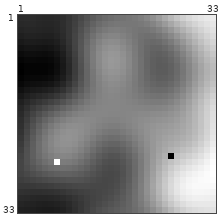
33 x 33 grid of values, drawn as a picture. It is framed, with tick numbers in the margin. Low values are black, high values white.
Histogram: bell-shaped. Slope: up to the right. Lone odd cells: 2, 1 higher and 1 lower than their neighbours. Ninth with the highest average: bottom right. Ninth with the lowest average: top left. Stripes: none. Calmest part: centre.
